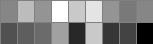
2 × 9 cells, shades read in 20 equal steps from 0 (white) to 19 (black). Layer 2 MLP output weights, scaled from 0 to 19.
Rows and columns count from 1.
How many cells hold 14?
1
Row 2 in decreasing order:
19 16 15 14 13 12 11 7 4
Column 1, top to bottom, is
9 13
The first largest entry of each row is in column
8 9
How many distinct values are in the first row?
7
